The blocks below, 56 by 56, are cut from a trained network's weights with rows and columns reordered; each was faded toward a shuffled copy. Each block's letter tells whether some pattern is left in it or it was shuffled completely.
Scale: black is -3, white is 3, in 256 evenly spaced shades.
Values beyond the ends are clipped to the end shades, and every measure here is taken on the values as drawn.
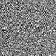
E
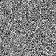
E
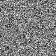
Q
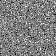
Q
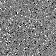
Q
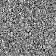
E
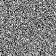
E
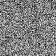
E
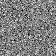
Q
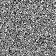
Q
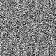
E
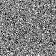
Q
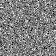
Q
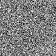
E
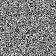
Q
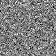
E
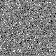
Q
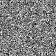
Q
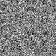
E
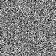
E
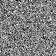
Q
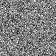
Q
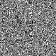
E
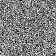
Q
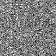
E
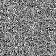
E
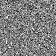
Q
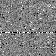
E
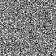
E
